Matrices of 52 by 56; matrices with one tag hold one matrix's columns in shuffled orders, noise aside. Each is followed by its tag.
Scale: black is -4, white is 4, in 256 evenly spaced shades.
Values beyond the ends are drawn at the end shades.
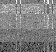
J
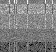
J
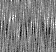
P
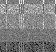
J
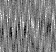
P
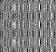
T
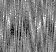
P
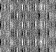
T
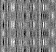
T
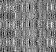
T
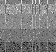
J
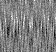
P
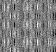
T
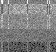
J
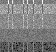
J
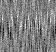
P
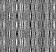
T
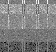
J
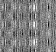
T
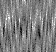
P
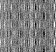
T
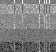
J
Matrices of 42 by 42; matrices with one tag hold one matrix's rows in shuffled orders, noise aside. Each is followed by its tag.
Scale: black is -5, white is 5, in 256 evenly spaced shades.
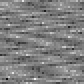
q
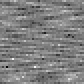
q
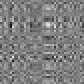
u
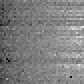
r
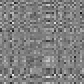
u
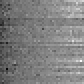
r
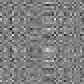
u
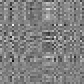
u
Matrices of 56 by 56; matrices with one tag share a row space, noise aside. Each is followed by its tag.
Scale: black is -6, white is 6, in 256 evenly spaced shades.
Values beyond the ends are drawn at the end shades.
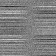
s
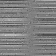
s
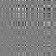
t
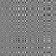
t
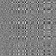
t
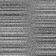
s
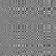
t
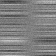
s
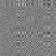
t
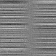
s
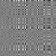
t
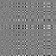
t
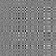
t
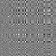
t
